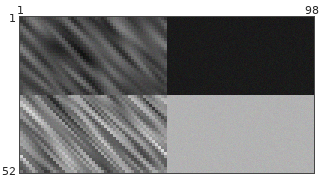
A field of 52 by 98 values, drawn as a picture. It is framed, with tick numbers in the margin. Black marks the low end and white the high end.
The table splits into 2 rows of 2 panels. Panel 1,1: low, slanting down to the right. Panel 1,2: very low, flat. Panel 2,1: middling, slanting down to the right, strong in contrast. Panel 2,2: high, flat.
